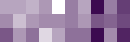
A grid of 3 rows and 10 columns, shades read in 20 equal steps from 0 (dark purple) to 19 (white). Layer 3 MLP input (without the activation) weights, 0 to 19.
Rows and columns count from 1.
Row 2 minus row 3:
4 3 3 -6 -2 1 3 6 -3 3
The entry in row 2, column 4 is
10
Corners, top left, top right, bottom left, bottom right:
12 4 6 2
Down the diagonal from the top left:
12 14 8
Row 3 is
6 11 8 16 12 8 8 0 10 2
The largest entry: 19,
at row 1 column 5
